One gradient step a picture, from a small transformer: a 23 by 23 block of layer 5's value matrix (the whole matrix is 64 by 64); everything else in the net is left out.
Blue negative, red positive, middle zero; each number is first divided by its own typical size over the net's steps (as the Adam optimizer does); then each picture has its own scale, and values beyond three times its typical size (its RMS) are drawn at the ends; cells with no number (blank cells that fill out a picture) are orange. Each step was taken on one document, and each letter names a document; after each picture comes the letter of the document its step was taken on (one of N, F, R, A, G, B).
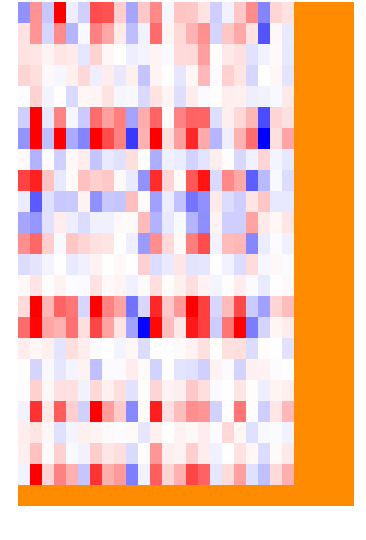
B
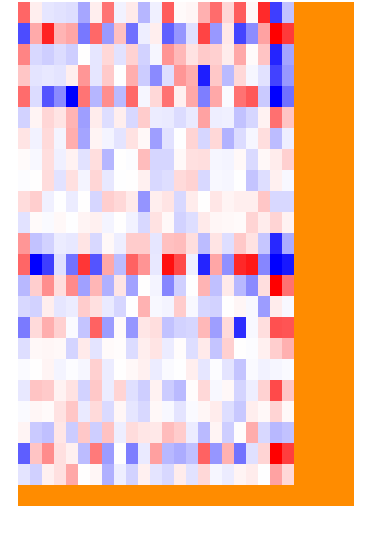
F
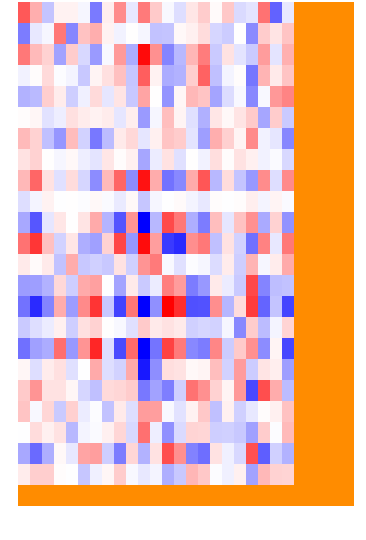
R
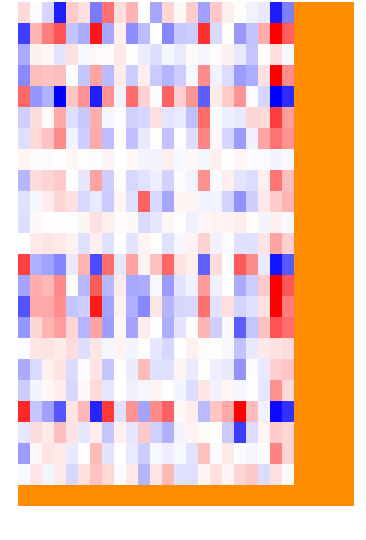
F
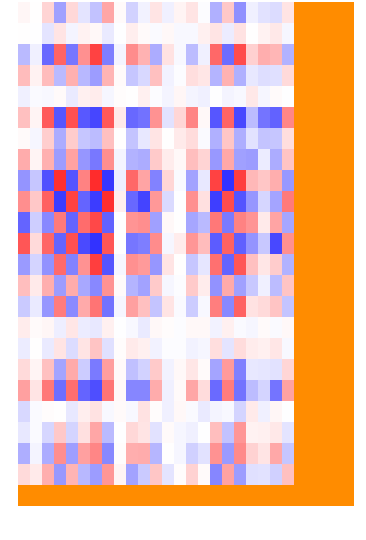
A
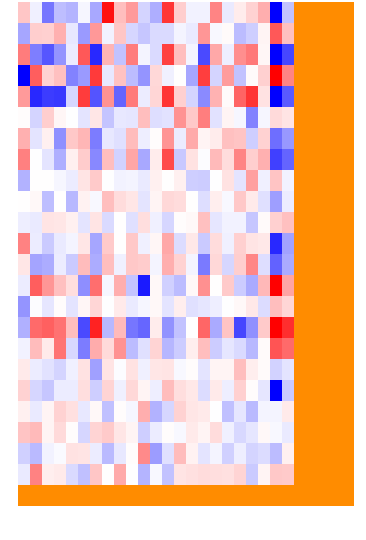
F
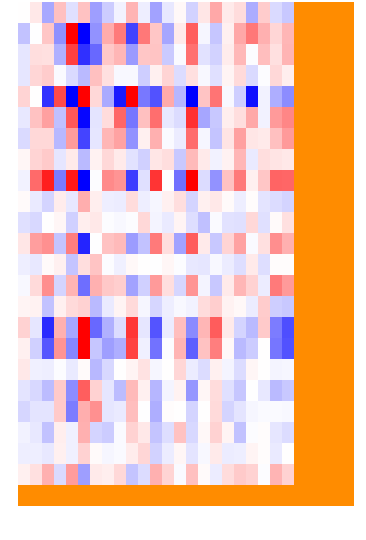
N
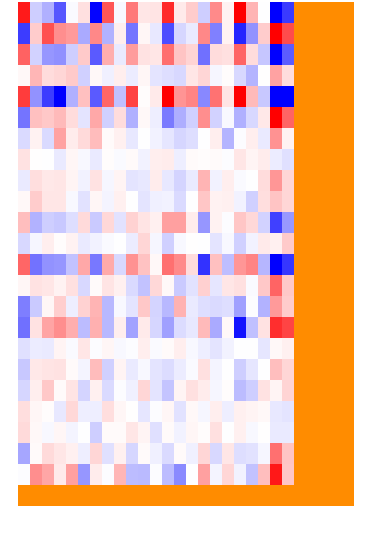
F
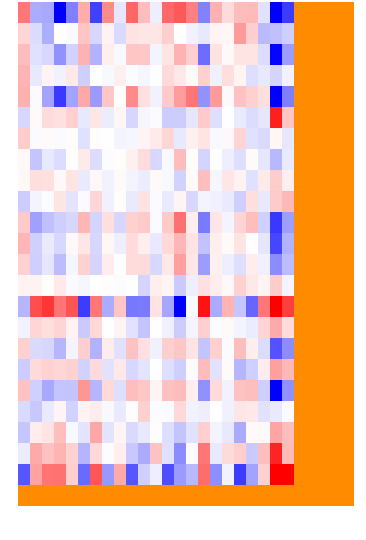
F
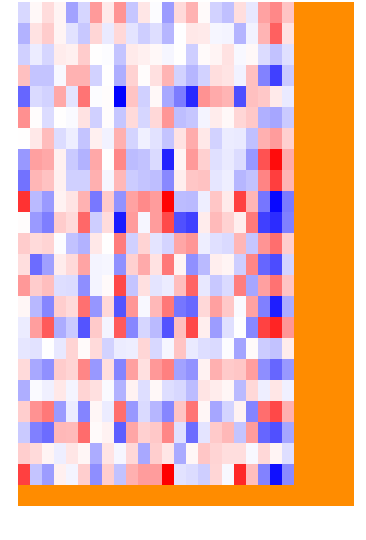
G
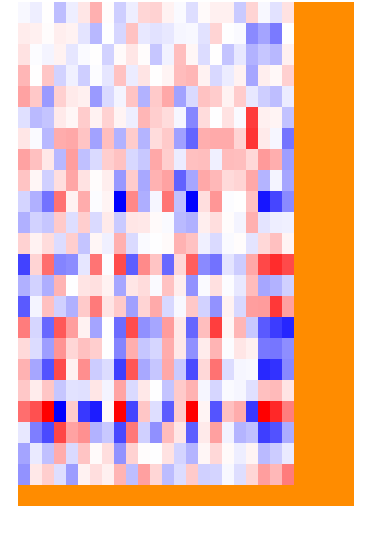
G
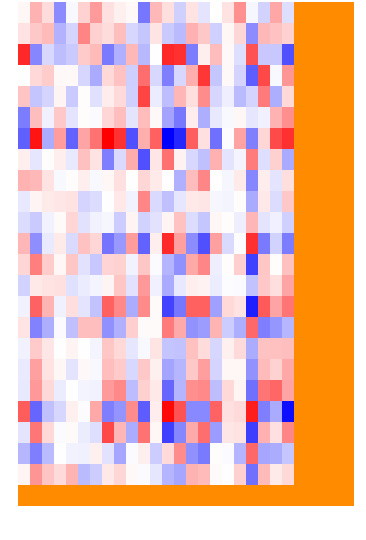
R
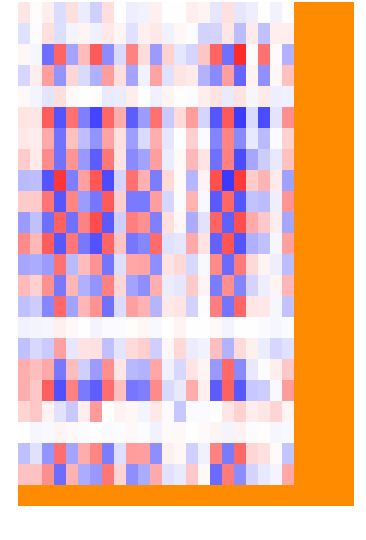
A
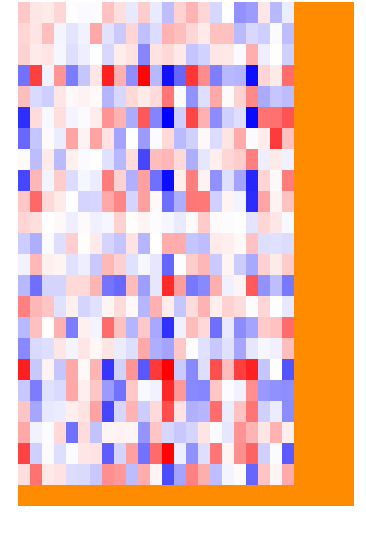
R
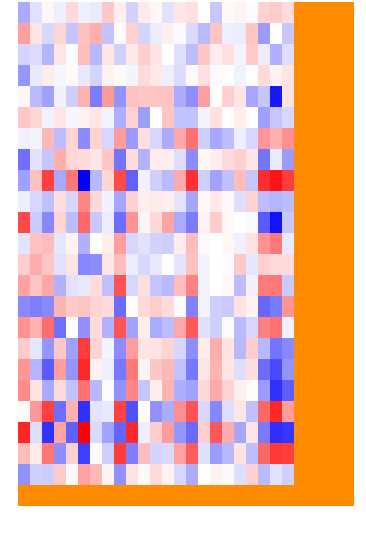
G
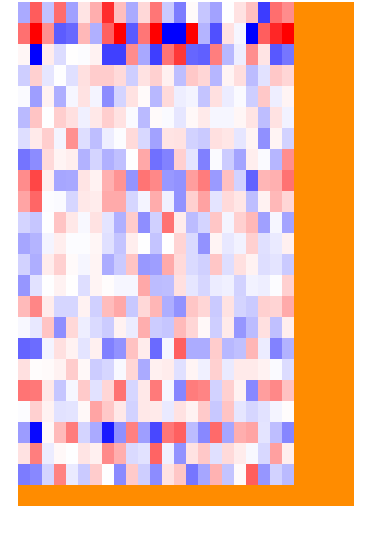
R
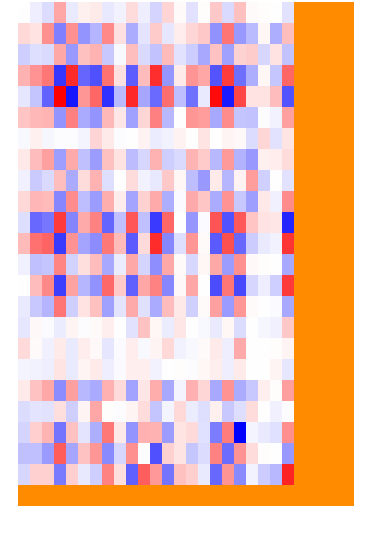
A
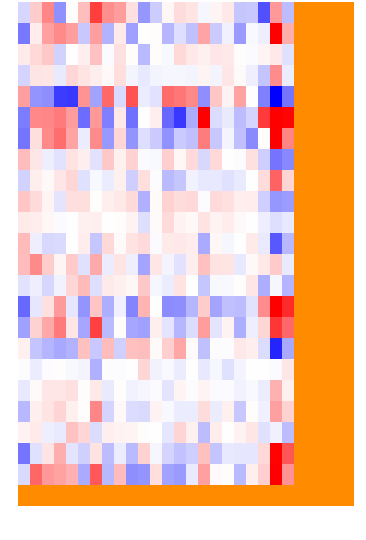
F
